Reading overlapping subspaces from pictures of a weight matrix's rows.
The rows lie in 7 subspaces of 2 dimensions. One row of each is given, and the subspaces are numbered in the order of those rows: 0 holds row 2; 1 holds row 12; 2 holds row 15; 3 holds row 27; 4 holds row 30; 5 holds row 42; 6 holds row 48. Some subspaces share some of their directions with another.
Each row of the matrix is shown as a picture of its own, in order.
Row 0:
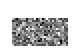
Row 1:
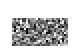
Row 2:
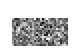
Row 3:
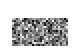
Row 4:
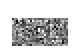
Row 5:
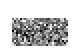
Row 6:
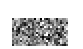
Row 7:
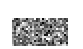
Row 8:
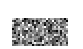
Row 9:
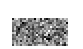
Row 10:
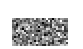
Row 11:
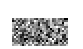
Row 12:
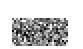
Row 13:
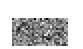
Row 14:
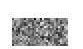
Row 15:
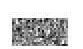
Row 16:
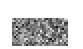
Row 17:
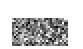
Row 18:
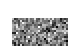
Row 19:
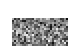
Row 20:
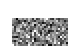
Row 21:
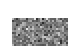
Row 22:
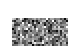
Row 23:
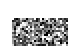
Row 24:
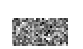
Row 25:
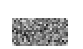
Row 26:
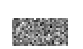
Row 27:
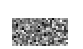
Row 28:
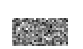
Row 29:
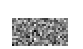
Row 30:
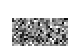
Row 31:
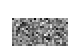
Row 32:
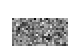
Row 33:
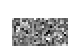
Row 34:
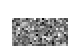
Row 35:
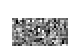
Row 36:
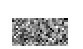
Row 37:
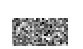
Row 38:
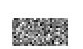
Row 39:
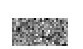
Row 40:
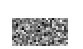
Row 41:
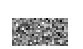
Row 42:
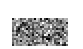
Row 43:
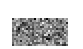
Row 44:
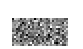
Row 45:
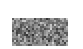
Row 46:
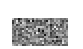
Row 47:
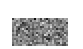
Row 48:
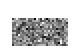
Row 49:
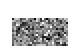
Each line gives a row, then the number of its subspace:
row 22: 0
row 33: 6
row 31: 2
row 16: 4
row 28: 0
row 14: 0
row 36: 4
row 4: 2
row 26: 4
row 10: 3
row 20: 5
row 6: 0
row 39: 2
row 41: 3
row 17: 4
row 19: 1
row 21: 6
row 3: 0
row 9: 3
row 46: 2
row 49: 5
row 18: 3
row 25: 1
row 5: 1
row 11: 4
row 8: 0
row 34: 5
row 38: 4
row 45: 1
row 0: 6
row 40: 3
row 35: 2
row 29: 5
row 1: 6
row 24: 3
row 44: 4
